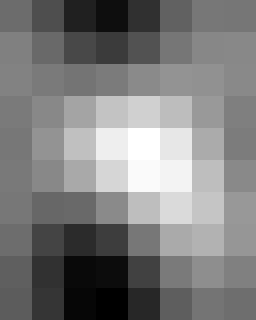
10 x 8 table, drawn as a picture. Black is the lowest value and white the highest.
Ninth with the highest average: centre. Ninth with the lowest average: bottom middle. Calmest part: top right. Lone odd cells: none.
